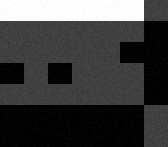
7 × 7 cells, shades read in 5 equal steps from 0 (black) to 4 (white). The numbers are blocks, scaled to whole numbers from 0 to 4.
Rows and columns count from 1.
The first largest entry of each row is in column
1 1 1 2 1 7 7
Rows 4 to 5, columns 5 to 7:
1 1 0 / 1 1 0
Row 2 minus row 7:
1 1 1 1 1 1 -1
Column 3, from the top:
4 1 1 0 1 0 0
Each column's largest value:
4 4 4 4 4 4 1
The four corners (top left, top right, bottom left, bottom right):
4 1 0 1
